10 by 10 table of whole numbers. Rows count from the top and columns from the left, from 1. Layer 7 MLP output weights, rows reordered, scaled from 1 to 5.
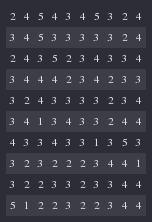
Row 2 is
3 4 5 3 3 3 3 3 2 4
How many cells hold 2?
21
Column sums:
31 30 32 33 28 28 31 28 34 35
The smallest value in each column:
2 1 1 2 2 2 1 2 2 1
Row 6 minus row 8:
0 2 -2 1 2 1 0 -2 0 3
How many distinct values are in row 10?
5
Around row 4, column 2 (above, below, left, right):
4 2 3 4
